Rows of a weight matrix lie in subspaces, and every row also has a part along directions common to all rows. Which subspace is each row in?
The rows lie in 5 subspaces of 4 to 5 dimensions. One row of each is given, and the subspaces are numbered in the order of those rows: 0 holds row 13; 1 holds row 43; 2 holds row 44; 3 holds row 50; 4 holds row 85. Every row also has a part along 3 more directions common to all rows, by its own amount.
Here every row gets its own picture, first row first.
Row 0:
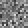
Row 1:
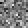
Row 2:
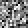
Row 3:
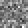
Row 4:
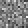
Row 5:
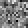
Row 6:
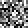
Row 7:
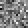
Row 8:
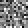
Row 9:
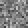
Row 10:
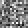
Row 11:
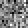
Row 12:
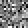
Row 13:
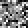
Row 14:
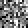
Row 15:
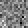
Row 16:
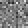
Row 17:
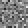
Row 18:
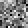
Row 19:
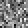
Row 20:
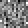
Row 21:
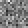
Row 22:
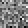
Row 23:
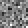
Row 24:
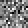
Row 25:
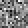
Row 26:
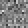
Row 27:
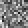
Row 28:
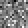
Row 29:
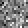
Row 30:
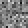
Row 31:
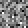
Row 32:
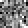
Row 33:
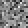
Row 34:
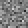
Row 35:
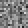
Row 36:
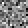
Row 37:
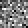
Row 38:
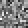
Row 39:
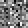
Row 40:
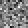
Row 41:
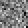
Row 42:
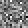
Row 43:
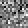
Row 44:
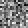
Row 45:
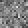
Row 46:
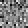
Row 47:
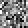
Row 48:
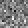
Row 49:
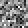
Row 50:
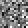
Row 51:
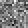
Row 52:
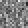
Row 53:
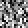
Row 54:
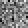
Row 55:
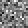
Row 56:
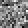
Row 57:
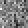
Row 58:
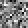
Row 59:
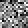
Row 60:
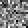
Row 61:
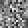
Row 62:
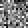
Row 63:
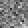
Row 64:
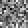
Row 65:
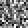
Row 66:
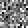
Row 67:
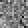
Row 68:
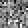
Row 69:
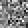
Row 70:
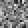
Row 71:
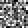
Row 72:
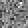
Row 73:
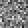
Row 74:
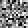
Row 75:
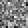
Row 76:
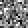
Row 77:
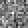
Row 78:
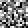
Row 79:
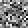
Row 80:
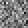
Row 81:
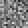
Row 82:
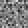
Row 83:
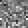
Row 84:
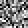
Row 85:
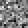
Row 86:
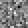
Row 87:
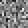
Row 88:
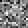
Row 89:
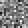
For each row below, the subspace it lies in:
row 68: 2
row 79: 0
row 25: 2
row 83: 0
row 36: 3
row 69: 0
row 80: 3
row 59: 1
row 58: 0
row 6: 2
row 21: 0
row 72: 3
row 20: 2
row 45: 0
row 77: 4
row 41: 3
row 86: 3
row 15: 4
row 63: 3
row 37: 0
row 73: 4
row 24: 1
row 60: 0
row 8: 1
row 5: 0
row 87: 2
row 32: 4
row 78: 3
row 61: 2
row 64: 3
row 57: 4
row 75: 0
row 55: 0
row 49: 4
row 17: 1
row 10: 2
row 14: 4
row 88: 0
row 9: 2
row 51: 1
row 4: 0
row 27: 4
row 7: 2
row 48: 3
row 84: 1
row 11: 4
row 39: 2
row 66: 3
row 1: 2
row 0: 2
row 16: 1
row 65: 1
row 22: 1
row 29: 4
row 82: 1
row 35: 1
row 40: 3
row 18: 1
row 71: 1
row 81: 2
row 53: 1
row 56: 4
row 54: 4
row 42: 0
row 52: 2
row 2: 3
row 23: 3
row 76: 2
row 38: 2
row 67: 4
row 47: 4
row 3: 4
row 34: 0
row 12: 1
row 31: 3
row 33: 3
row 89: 2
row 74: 0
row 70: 4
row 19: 1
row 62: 2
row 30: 0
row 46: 1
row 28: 1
